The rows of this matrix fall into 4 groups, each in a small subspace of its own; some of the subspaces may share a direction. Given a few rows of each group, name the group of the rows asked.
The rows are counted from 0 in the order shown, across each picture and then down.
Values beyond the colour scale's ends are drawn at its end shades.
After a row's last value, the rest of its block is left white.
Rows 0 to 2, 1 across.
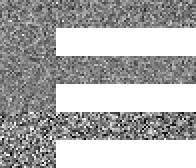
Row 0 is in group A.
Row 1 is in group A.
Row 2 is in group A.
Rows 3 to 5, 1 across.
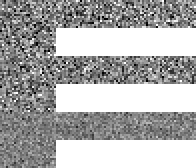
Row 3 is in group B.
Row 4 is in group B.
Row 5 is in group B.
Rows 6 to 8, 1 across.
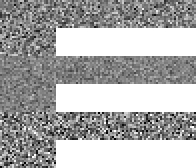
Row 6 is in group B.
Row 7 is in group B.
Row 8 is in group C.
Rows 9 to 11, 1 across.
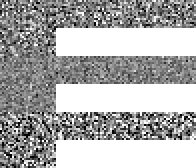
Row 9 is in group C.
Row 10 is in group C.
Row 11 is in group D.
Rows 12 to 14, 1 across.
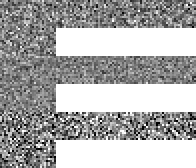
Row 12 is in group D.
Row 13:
B
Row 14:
D
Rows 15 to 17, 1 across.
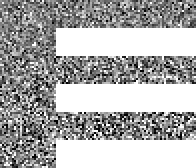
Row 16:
B
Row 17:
C
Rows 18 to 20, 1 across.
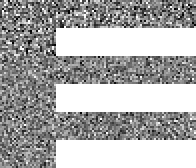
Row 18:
C
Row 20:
D
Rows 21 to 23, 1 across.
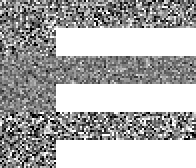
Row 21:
C
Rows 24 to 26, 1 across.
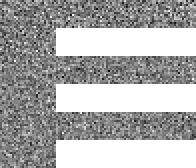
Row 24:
B
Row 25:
C
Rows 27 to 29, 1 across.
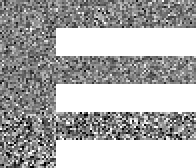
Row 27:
C
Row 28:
A
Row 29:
B
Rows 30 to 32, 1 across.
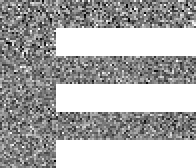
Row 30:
A
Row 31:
B
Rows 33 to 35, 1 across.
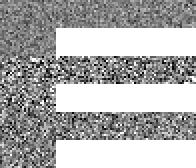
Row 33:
D
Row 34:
A
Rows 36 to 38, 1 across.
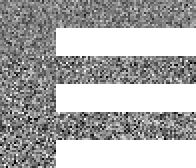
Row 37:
D
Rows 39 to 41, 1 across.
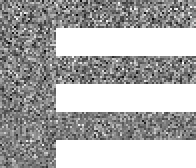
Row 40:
A
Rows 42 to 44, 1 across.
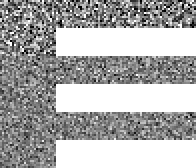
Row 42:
D
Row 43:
C
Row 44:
D
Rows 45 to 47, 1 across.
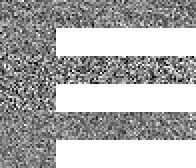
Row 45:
B
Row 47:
D
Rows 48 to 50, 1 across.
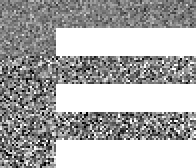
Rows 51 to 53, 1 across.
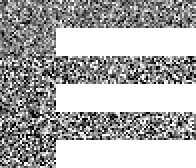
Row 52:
D
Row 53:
A
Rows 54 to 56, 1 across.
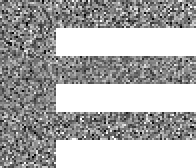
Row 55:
A
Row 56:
C
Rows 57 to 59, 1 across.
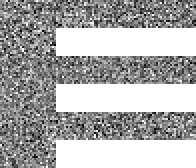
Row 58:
A
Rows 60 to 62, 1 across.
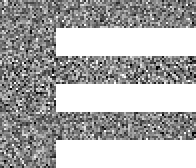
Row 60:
C
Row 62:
B
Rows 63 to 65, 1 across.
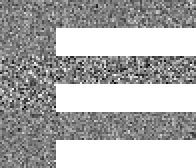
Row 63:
D
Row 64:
C
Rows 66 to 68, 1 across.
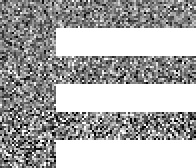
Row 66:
C
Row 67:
A
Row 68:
D
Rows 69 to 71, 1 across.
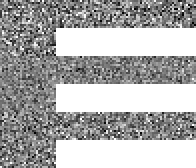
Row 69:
C
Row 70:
C
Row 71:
C
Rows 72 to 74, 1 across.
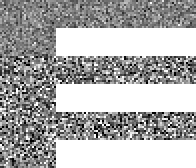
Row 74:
C
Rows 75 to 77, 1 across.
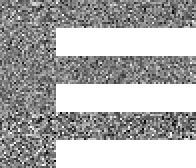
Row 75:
A
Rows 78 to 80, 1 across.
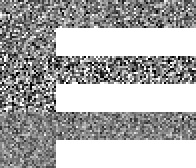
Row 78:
B
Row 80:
A
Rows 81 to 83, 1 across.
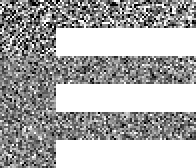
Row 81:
A
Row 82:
B
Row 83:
C
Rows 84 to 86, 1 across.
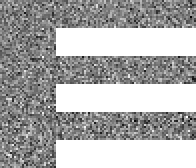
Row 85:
A
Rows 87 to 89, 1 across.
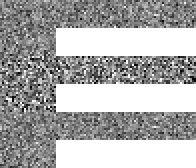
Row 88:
A
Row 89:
B
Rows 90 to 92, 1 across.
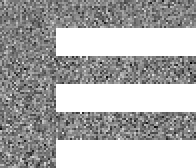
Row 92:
B
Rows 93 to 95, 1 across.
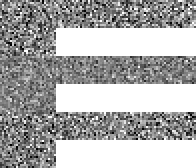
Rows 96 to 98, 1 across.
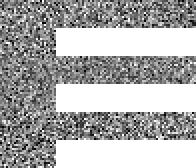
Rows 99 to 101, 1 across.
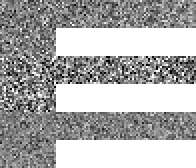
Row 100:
B
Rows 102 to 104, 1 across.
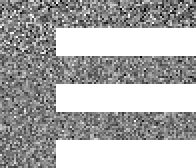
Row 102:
A
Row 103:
A
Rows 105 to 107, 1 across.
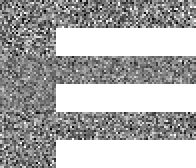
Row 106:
A
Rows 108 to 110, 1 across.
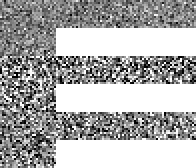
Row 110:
B
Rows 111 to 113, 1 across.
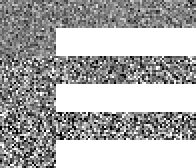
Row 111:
D
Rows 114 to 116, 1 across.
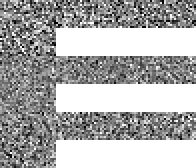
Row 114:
B
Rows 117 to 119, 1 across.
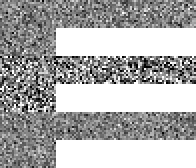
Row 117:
C
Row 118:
B
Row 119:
B
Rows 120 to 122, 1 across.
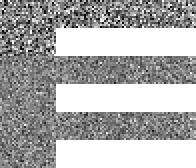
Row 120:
C
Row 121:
D
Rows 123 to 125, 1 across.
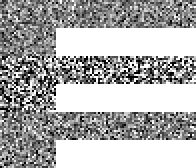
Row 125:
C
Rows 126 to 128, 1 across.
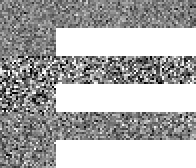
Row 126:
D
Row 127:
B
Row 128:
B
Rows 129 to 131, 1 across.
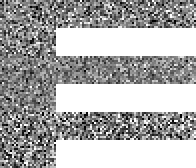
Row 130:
A
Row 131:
D
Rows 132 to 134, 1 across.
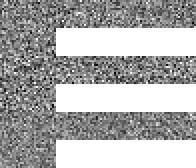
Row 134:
D
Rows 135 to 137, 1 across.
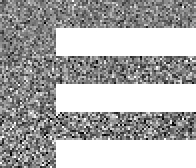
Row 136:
D
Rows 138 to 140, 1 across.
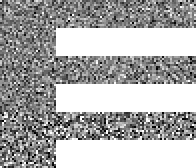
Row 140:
C
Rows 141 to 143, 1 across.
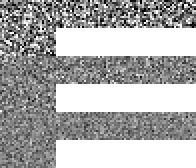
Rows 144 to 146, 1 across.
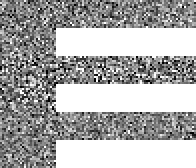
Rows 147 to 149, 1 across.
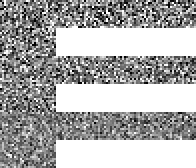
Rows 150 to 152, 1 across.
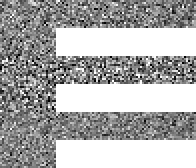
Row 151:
C
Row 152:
A
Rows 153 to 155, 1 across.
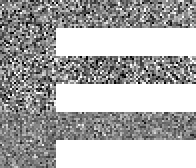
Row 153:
A
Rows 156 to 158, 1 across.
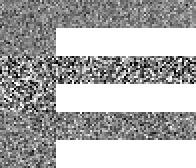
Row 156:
A
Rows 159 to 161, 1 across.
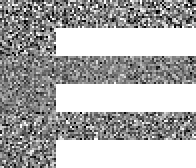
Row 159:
D
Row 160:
D
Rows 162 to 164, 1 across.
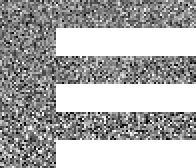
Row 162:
A
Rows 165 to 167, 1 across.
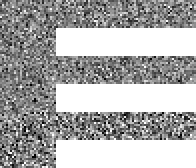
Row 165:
C
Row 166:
C
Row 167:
C
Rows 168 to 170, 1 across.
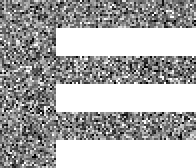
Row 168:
B
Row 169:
B
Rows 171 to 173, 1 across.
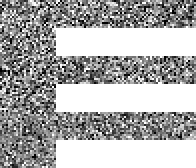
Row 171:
A
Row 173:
C
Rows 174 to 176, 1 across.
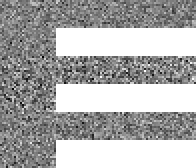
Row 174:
A
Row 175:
B
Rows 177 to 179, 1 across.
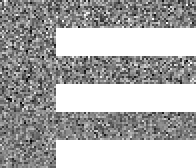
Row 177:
C
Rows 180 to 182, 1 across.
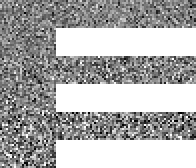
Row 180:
D
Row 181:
C
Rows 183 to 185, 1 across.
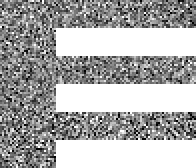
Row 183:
A
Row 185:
D
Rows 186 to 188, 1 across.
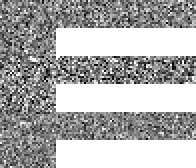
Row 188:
B
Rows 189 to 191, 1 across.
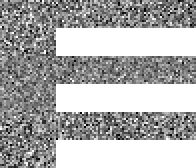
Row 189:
A
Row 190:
A
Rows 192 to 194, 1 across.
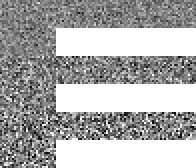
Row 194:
C
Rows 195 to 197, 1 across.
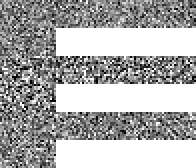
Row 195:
D
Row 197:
D
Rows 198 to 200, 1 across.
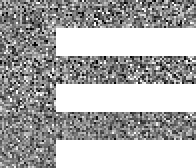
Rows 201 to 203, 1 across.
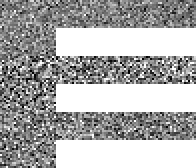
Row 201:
A
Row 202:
A
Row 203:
B
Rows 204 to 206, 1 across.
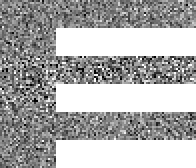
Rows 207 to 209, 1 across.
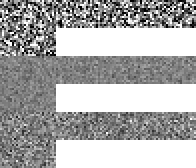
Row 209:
D
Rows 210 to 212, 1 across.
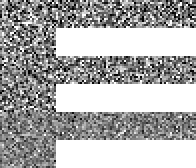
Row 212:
A
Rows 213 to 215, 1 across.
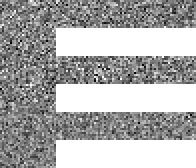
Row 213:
A
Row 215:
D
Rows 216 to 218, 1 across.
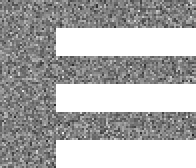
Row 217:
A
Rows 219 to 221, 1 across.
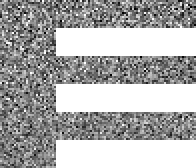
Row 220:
A
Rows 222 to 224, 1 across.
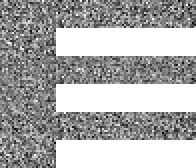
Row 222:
C
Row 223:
C
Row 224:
B
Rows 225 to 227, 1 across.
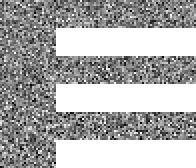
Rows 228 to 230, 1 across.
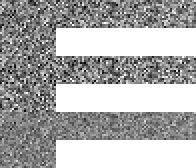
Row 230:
A
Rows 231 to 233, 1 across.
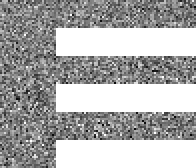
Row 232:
B
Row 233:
C
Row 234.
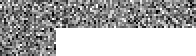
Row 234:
D
